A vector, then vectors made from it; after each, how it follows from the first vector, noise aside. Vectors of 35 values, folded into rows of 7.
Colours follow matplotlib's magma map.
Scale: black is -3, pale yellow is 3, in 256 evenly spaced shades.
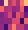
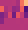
partly zeroed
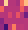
partly zeroed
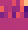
partly zeroed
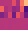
partly zeroed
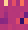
partly zeroed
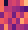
sign-scrambled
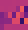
partly zeroed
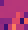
partly zeroed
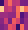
wrapped around
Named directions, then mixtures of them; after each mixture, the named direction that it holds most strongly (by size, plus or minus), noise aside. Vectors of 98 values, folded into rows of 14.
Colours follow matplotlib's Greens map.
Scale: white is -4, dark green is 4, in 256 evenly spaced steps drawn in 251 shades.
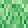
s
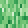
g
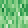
g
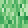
g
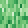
g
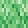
s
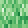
g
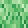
s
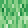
g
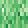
g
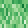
s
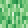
g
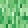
g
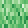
s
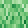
s
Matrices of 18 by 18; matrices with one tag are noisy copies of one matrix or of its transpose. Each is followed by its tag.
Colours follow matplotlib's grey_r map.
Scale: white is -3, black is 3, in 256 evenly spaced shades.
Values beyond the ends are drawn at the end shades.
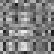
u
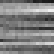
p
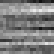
p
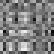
u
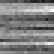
p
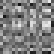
u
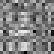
u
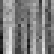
p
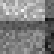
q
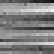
p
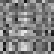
u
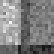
q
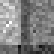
q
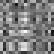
u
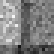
q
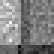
q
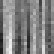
p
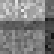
q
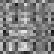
u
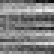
p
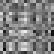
u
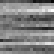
p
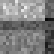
q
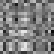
u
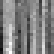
p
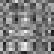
u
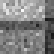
q
